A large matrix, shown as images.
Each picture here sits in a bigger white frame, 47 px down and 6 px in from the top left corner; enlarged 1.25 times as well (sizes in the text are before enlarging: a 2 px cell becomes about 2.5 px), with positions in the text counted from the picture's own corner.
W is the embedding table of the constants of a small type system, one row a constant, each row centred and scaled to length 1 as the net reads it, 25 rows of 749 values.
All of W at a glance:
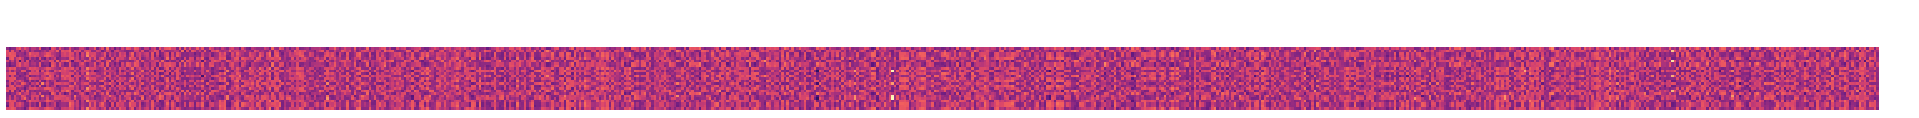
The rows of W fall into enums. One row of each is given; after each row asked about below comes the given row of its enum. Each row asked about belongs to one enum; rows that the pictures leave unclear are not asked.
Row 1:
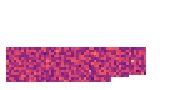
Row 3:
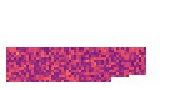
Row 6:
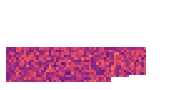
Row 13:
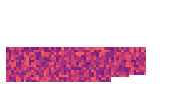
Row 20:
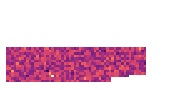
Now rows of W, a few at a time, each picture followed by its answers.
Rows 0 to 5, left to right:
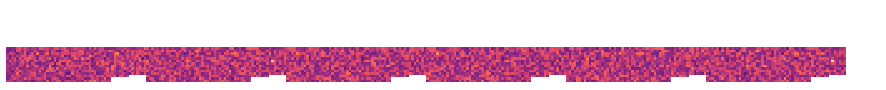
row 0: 6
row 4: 13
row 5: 1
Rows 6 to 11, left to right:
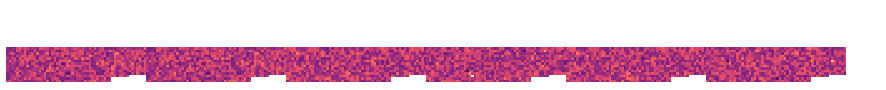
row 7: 6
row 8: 3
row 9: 20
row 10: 3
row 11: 1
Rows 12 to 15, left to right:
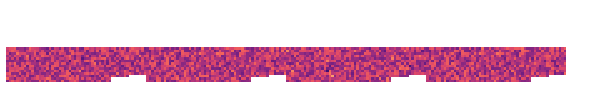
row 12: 3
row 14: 20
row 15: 13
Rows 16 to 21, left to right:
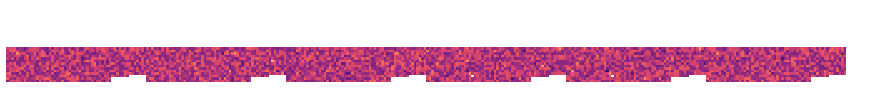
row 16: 3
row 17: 1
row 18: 6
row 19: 20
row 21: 3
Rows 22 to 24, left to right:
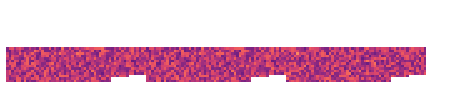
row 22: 13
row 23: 13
